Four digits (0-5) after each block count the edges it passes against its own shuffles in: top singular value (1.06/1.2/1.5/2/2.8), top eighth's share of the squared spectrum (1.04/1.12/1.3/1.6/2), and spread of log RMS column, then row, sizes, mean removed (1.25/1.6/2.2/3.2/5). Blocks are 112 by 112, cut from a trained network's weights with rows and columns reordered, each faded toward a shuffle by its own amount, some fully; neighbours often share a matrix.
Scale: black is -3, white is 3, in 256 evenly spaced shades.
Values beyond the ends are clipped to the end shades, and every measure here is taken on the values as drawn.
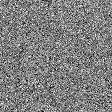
0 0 0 0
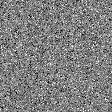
0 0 0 0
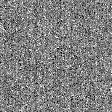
2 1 0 0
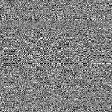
4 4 1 4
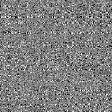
3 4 2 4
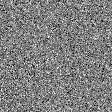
0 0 0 0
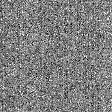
2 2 0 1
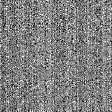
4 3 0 3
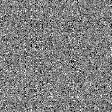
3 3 3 1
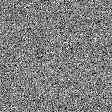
0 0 0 0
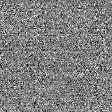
2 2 2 0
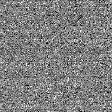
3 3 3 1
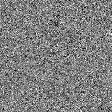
2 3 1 1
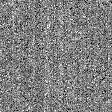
2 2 0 1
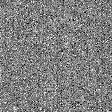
1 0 0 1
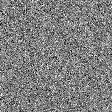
0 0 0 0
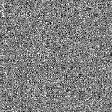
3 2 1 2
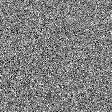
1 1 0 0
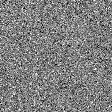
2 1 0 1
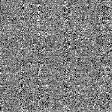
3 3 3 1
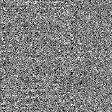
3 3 3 1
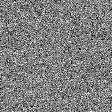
2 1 1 0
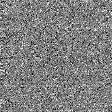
2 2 2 0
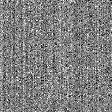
3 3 1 3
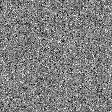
1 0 0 0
